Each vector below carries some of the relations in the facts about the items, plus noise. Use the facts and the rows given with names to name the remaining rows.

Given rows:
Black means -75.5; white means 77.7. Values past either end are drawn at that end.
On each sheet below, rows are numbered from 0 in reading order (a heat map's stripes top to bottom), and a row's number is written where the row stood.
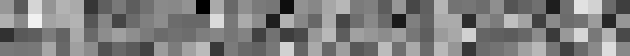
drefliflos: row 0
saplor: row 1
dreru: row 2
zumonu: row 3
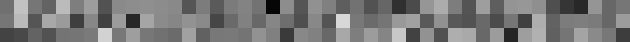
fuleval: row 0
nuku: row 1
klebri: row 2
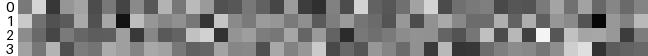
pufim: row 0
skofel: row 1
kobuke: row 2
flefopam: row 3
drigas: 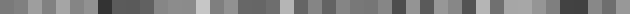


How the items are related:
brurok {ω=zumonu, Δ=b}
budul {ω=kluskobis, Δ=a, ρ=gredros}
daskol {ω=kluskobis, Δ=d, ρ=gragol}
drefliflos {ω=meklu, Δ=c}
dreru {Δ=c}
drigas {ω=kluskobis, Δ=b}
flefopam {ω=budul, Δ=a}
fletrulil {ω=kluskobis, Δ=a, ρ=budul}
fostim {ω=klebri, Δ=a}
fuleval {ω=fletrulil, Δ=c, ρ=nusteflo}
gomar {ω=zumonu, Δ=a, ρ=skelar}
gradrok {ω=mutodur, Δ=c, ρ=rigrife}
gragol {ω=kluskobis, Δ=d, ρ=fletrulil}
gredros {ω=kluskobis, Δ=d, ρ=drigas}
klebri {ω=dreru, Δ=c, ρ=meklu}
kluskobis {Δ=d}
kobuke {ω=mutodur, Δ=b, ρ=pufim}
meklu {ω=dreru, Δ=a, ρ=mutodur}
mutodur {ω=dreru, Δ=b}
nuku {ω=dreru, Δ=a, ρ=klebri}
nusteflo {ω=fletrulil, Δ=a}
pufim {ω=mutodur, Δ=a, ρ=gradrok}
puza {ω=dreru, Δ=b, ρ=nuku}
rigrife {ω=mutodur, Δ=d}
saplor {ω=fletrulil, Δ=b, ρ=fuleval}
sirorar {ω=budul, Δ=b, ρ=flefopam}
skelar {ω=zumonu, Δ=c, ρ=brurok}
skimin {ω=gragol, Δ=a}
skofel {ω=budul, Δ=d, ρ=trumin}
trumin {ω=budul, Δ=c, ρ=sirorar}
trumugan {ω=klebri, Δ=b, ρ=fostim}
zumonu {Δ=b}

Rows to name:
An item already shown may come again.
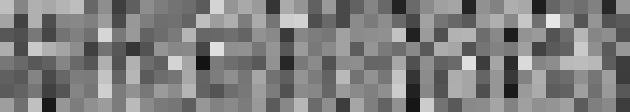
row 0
saplor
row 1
sirorar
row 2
klebri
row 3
puza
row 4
gradrok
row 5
klebri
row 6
klebri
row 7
trumin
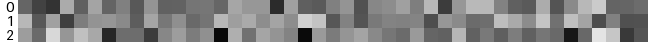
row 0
mutodur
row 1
sirorar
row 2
drefliflos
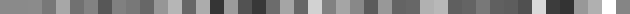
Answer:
skelar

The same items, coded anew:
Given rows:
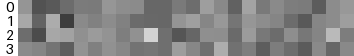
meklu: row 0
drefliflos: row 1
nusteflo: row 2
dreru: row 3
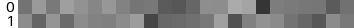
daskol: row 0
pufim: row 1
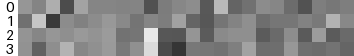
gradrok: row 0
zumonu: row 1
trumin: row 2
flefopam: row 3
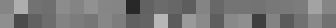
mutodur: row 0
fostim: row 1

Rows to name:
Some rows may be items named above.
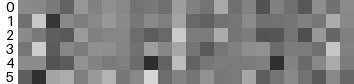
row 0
dreru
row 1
zumonu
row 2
klebri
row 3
brurok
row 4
trumugan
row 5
skimin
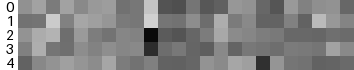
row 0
sirorar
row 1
fuleval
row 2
rigrife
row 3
mutodur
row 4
gragol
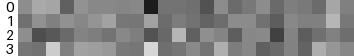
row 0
kobuke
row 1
drigas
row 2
fostim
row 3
fuleval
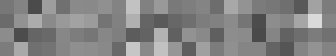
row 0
gomar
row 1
saplor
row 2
fostim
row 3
skelar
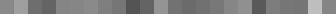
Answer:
puza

